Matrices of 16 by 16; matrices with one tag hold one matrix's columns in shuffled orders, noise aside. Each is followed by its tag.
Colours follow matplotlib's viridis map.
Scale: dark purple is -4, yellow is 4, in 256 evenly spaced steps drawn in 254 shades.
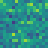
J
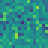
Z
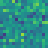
J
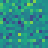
J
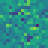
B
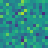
B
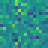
B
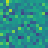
B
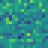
J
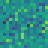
Z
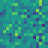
B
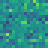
J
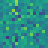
B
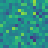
B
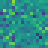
B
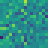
B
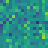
Z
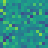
B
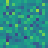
B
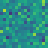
B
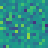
Z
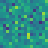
Z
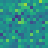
J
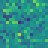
J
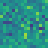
Z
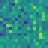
Z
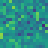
Z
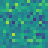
J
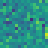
Z
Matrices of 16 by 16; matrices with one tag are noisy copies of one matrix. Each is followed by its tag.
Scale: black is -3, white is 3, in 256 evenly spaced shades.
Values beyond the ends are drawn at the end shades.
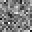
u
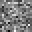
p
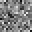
u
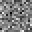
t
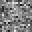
p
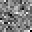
u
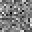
t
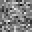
p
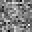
p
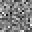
t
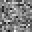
p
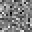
t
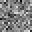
u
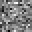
p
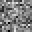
p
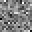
u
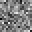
u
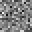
t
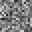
t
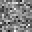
p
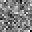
u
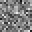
u
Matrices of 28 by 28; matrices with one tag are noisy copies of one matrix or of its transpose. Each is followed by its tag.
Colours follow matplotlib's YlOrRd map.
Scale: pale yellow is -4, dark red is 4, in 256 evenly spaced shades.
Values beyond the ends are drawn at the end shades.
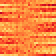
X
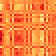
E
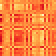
E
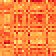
E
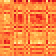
E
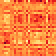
E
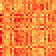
E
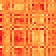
E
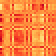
E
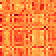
E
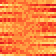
X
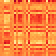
E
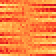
X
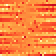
X
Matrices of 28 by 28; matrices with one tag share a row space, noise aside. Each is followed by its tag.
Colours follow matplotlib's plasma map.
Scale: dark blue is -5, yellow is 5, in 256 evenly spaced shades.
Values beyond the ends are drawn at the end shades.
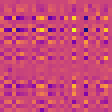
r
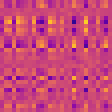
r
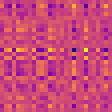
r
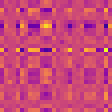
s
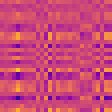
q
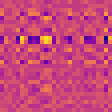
s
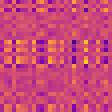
r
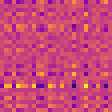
r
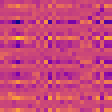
q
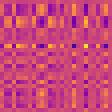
r
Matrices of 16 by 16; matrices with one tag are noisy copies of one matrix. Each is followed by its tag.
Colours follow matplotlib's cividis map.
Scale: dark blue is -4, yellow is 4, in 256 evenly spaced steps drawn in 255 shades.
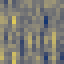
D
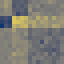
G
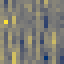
D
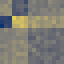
G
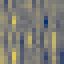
D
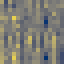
D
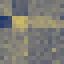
G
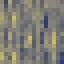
D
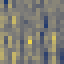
D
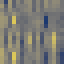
D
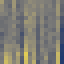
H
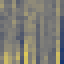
H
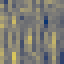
D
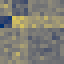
G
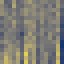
H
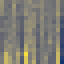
H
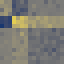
G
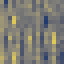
D
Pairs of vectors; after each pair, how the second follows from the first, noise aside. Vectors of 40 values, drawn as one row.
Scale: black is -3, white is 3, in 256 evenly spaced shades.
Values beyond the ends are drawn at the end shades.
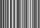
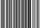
shuffled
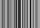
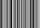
shuffled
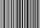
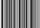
shuffled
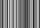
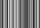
copied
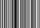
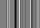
partly zeroed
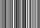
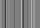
partly zeroed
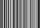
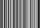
copied
